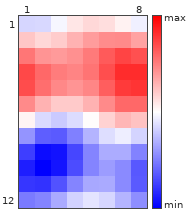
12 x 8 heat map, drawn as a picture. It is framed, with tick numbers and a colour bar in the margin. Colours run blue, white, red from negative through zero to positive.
Average level on the scale: 50%. Lone odd cells: none. Ninth with the lowest average: bottom left. Ninth with the highest average: top right.
